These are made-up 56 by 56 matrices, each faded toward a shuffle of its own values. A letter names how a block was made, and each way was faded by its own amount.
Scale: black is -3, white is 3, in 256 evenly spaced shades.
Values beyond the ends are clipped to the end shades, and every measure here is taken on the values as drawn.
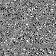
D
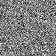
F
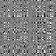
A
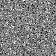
F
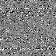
D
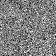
F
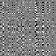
A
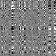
A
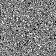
F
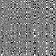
A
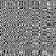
A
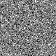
F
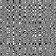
A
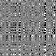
A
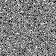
F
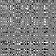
A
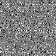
D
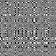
A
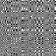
A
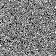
F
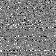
D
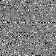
D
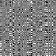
A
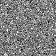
F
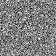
F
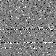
D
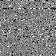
D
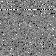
D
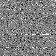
D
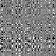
A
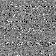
D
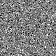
F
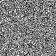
F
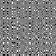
A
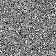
F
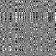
A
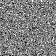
F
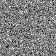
F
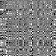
A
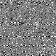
D
